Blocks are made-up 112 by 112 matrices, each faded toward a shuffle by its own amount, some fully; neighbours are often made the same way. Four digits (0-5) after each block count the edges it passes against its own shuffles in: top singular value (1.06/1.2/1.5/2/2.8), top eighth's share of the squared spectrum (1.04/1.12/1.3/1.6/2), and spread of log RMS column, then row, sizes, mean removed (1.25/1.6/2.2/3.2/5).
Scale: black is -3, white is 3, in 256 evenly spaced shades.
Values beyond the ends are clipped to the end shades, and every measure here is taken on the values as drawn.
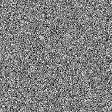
3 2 1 1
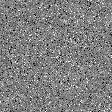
0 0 0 0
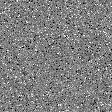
0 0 0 0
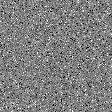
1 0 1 0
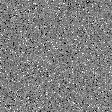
0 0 0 0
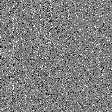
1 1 2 0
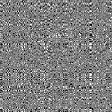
5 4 3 3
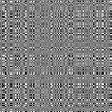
5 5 5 5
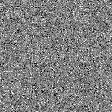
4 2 0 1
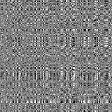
5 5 4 4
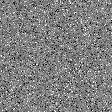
1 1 0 0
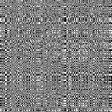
5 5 4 4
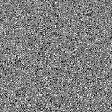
4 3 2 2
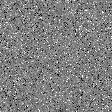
0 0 0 0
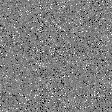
1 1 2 1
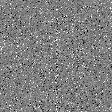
1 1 1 1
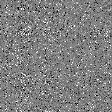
1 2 2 1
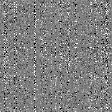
2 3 4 3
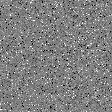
1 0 0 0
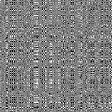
5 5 4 4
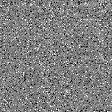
4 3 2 1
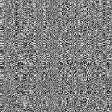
5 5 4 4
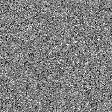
3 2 0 1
